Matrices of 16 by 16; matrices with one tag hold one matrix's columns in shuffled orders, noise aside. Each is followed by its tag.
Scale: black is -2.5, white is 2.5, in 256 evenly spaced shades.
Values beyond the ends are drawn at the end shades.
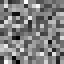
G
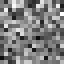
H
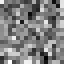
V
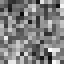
V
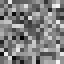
G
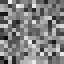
G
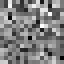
H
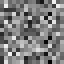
G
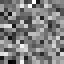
G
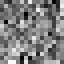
V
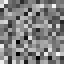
G
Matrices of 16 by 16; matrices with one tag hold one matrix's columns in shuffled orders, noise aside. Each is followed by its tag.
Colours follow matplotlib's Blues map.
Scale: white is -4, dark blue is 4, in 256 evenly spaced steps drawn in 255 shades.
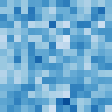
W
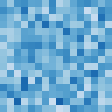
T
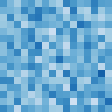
T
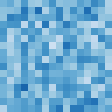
W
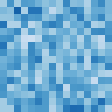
W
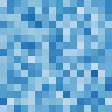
T
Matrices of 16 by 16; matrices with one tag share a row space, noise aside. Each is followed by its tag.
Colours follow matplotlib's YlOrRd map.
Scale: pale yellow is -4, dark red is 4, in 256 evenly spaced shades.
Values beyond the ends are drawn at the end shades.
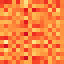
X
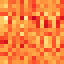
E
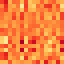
E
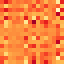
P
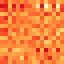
E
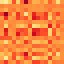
X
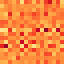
E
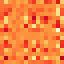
P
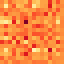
X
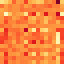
P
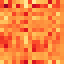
X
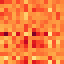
X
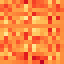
X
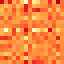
X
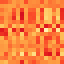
E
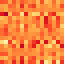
E
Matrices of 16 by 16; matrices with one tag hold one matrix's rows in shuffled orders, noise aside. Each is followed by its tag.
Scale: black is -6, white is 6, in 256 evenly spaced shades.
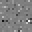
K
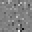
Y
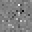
Y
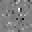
Y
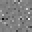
K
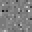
K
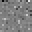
K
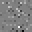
Y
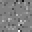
Y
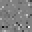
K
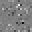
Y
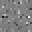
K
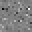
K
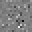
Y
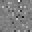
Y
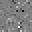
Y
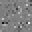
K
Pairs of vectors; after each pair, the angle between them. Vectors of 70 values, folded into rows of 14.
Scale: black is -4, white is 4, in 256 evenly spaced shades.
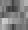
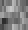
nearly opposite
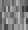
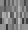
partly aligned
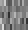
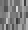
partly opposed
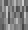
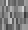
partly opposed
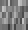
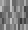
orthogonal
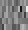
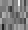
orthogonal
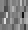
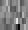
partly opposed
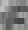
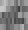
nearly parallel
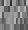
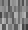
orthogonal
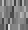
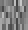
partly opposed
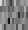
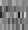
partly aligned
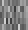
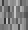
nearly opposite
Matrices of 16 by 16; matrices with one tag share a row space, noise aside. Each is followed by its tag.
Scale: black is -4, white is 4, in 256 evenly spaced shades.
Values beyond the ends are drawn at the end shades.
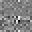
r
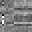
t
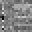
t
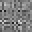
r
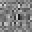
r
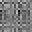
r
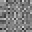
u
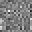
u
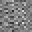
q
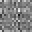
r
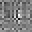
r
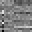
t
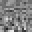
q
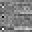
t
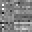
t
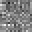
u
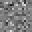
q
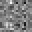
q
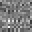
u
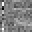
t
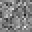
q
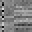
t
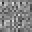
r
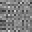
u
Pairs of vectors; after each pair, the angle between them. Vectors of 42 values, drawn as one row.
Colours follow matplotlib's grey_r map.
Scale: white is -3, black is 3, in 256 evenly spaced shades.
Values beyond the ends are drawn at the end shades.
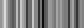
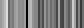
partly aligned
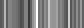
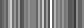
orthogonal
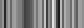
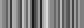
orthogonal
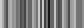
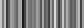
partly aligned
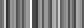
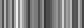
orthogonal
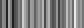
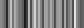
orthogonal
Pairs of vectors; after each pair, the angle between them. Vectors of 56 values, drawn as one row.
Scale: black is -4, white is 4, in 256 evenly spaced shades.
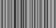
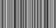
nearly parallel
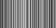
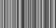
orthogonal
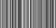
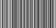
partly aligned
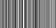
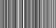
nearly parallel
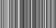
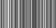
nearly parallel
